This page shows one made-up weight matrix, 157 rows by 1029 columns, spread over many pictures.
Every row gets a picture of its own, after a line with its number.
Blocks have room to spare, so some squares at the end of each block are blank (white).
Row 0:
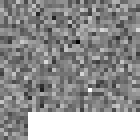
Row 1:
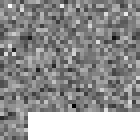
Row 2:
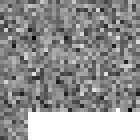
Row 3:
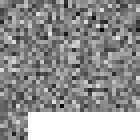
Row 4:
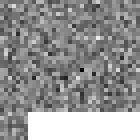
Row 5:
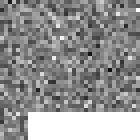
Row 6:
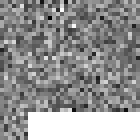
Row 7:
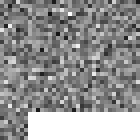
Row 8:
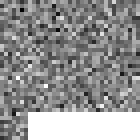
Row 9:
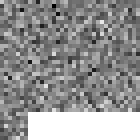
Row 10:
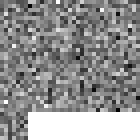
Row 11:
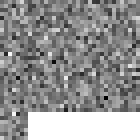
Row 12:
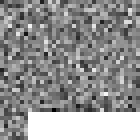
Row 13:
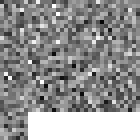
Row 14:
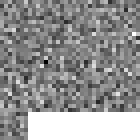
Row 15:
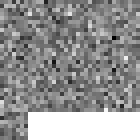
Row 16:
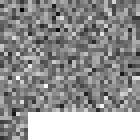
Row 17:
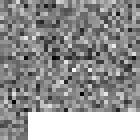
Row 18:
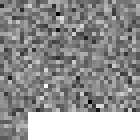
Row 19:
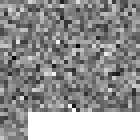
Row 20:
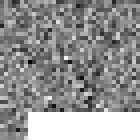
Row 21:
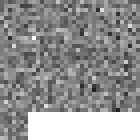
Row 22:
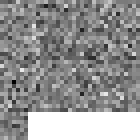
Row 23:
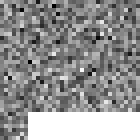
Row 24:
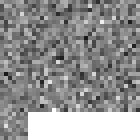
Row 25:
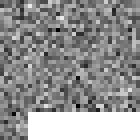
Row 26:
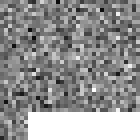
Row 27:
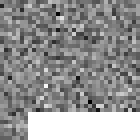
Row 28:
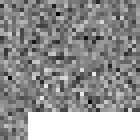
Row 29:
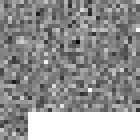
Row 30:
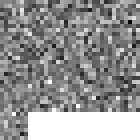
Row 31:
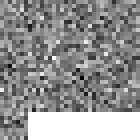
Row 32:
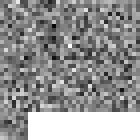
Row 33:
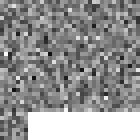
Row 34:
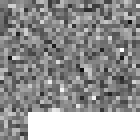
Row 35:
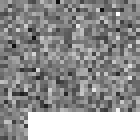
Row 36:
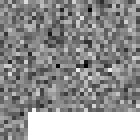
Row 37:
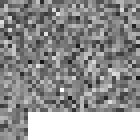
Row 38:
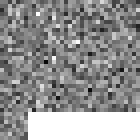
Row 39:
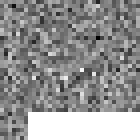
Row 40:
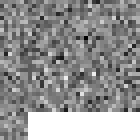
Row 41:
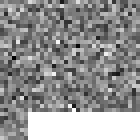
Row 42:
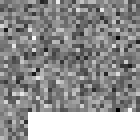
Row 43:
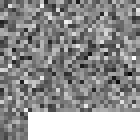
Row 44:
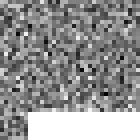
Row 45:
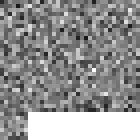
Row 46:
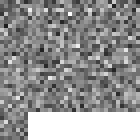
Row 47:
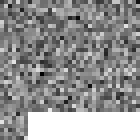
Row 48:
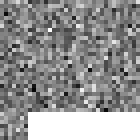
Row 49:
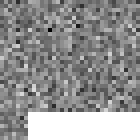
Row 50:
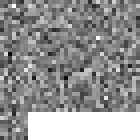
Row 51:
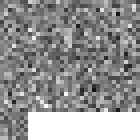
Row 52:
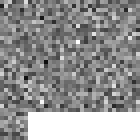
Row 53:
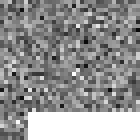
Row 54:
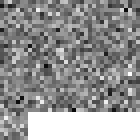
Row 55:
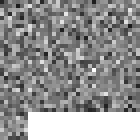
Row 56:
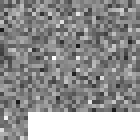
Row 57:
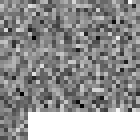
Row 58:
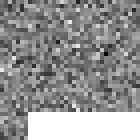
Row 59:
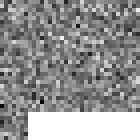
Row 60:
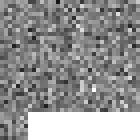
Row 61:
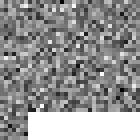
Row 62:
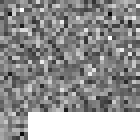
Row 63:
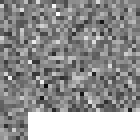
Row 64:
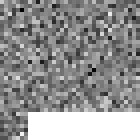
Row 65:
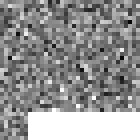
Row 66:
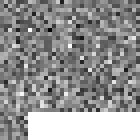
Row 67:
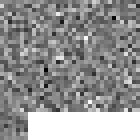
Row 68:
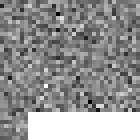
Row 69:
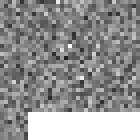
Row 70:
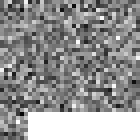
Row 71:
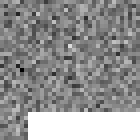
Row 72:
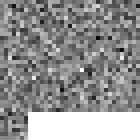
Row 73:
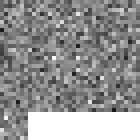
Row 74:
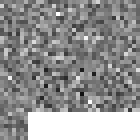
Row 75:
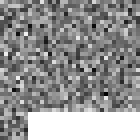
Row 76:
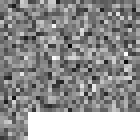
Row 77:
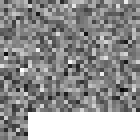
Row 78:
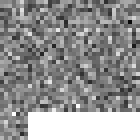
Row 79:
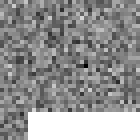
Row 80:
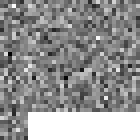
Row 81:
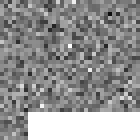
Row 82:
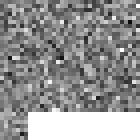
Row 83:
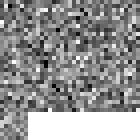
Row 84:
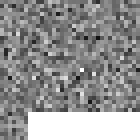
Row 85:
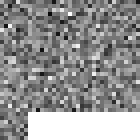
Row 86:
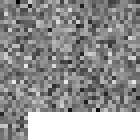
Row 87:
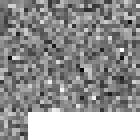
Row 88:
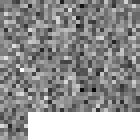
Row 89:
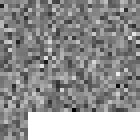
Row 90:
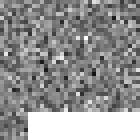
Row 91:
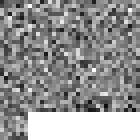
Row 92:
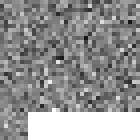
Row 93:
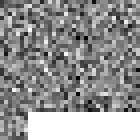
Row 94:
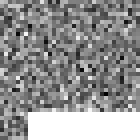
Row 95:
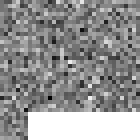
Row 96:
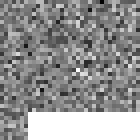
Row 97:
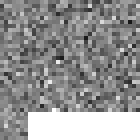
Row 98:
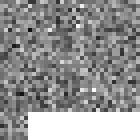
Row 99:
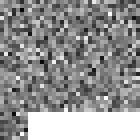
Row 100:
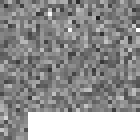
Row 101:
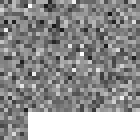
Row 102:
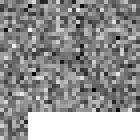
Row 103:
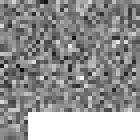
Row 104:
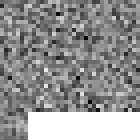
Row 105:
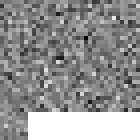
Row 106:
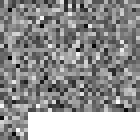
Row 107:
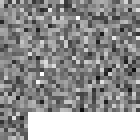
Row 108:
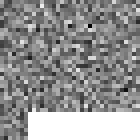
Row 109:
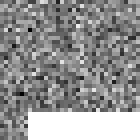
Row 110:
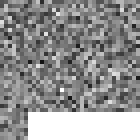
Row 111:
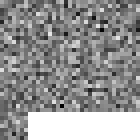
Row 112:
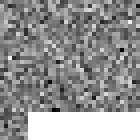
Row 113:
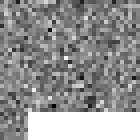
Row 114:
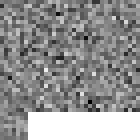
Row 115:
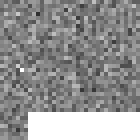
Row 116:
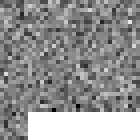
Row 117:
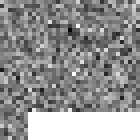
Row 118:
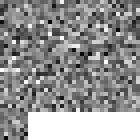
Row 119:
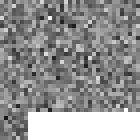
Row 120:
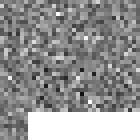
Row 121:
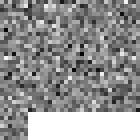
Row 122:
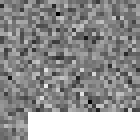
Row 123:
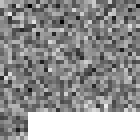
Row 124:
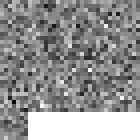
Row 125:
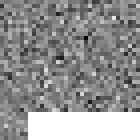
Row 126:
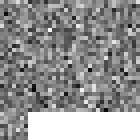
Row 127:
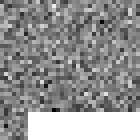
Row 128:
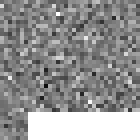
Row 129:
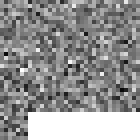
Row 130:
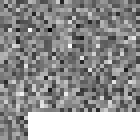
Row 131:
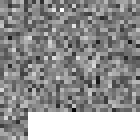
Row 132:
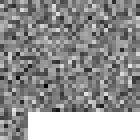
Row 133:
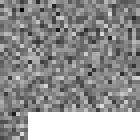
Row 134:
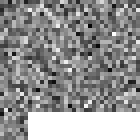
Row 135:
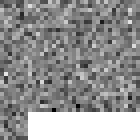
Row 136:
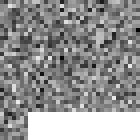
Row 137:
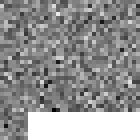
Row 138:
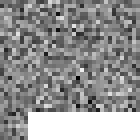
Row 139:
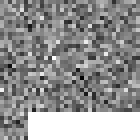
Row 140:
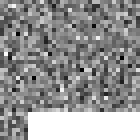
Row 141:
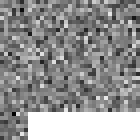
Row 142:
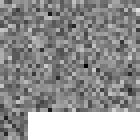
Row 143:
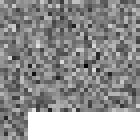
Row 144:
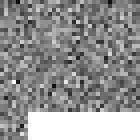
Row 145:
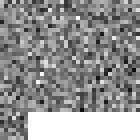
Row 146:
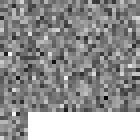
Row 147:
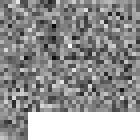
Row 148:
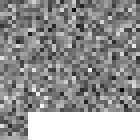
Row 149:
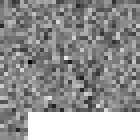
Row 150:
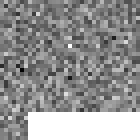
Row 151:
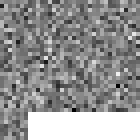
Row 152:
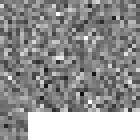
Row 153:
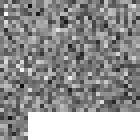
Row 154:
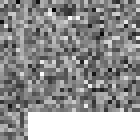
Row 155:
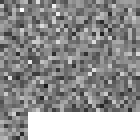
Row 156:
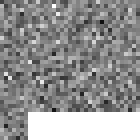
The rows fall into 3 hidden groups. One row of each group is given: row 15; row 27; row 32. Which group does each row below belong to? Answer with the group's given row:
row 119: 15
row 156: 27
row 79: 15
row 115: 32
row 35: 32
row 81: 32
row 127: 27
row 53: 15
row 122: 27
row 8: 27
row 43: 15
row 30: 27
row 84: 27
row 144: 32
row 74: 27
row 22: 32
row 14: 15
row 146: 27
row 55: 27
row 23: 27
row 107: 15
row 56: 15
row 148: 32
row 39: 27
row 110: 15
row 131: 15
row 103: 32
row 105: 27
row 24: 27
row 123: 27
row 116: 27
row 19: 15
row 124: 32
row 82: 27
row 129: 32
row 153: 32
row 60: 32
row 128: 27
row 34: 27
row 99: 27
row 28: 27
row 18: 27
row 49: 32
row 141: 27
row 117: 15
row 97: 27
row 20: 32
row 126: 32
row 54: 15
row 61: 32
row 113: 32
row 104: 27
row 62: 27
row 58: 15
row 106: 15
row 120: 27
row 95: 32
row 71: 32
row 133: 27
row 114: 27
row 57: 32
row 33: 27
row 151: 15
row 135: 27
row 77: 32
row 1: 15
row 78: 27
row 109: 32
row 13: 27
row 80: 27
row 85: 15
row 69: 32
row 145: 15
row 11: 27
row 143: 15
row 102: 32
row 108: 15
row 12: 27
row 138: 27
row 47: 15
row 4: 27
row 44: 27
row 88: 32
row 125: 27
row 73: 15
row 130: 32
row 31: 15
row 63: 27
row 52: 15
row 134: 15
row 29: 15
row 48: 32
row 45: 27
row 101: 32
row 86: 32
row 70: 15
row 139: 15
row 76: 32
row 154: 15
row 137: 27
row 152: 27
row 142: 15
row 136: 15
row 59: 15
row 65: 27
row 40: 27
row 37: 15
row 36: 15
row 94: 27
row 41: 15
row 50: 27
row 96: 15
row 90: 27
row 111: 15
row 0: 15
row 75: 27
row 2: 32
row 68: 27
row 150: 32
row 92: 27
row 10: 32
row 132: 27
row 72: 27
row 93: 27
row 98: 32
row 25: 27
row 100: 15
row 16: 27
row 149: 32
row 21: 32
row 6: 15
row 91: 27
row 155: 27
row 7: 15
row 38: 15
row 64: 27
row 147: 32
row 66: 32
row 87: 27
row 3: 15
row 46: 15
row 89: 15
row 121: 32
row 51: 32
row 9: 27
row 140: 27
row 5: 15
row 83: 15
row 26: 32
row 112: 27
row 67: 27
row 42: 32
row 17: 32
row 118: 15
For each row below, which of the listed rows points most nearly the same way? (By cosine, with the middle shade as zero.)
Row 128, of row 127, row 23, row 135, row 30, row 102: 127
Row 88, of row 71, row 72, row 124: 124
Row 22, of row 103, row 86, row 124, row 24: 124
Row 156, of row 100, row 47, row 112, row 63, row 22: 63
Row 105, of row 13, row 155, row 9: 9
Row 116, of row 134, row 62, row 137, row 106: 137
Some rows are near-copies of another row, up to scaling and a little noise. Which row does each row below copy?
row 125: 105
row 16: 8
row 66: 130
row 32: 147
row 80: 50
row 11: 146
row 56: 73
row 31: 139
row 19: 41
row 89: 151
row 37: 110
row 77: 129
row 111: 3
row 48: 126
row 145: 107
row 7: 85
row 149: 20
